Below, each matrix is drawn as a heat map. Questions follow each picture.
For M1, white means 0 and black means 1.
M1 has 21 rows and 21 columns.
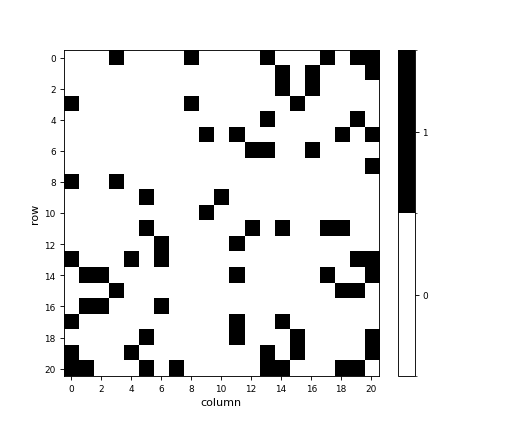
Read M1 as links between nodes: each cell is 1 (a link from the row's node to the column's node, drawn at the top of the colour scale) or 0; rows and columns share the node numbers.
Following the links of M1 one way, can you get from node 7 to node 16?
yes
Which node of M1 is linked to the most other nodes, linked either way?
node 20
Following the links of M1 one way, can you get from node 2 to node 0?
yes
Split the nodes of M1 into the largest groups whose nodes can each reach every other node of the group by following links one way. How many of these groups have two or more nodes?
1
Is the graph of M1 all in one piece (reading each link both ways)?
yes
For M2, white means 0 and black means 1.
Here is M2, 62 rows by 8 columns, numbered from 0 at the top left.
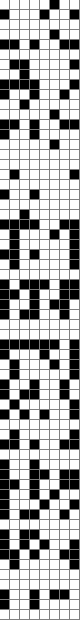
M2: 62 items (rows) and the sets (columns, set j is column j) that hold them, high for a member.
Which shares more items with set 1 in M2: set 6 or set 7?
set 7
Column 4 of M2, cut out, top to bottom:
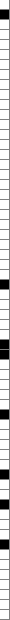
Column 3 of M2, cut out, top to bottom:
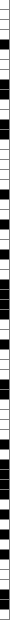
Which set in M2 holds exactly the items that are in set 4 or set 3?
0
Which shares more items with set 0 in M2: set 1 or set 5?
set 1
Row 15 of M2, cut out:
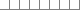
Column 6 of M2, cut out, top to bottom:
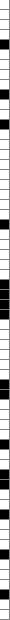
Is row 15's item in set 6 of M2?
no
